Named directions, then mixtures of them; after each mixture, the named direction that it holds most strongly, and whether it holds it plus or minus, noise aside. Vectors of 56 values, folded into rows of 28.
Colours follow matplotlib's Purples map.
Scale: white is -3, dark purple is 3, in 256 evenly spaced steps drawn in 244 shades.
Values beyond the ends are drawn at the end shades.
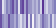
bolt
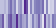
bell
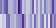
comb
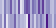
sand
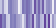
comb, minus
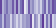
bell, minus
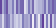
bell, minus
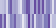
comb, minus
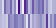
sand, plus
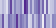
bell, plus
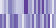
comb, minus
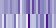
sand, plus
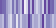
bell, minus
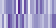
bell, plus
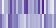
bell, plus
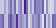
bell, plus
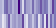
comb, plus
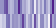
comb, plus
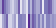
bolt, minus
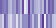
bell, minus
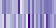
sand, plus
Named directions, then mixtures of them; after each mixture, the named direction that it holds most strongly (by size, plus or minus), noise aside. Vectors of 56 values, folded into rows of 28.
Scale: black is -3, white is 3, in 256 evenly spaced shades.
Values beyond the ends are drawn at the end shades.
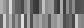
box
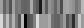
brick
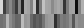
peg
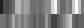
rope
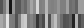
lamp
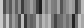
brick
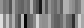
brick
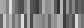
box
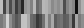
peg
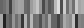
box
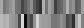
brick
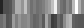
rope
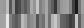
lamp
